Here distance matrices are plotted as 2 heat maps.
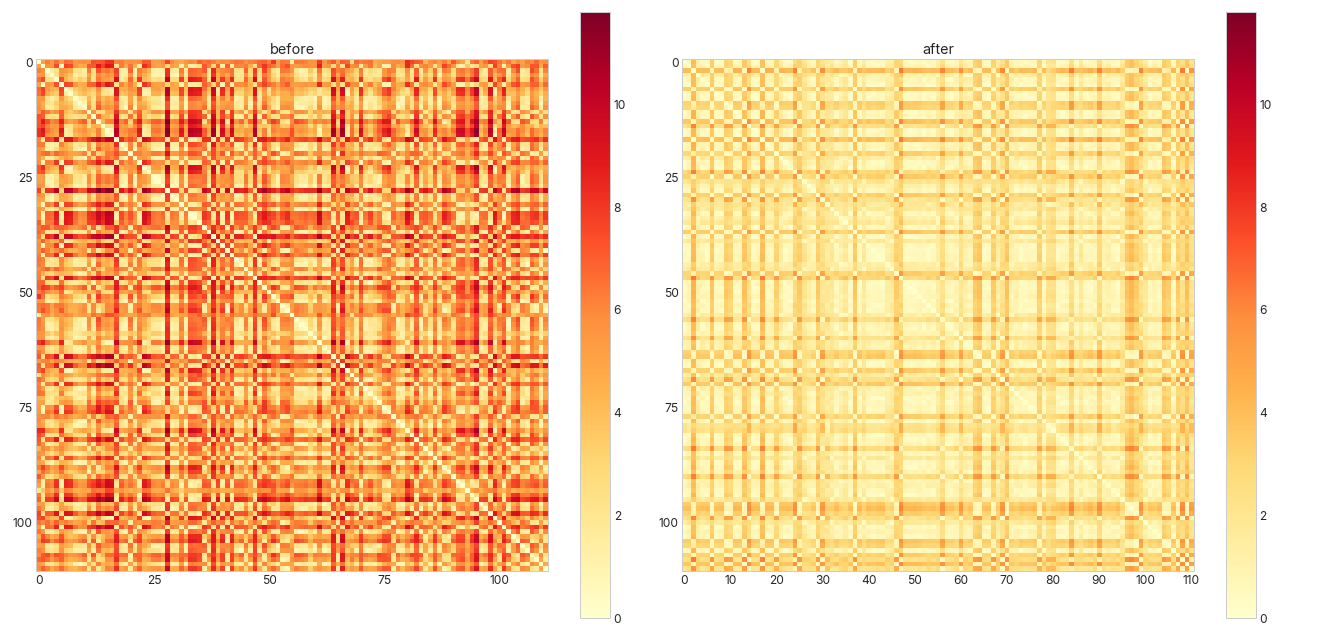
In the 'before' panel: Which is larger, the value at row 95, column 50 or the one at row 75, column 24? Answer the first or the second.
the first
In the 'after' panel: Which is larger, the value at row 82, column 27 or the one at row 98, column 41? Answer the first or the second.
the second
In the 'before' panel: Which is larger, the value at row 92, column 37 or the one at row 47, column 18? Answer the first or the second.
the second
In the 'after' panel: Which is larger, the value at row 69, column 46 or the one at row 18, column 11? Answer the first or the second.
the first
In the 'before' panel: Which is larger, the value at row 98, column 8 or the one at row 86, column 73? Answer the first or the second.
the first
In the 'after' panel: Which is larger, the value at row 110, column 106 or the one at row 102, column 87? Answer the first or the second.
the first
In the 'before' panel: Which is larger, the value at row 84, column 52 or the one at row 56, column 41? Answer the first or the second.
the second
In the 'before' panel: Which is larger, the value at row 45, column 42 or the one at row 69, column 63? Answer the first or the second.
the first
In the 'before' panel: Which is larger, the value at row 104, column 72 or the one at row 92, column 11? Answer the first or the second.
the second
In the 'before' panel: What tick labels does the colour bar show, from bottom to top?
0, 2, 4, 6, 8, 10
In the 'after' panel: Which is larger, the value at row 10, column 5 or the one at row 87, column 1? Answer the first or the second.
the first
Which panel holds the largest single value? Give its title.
before
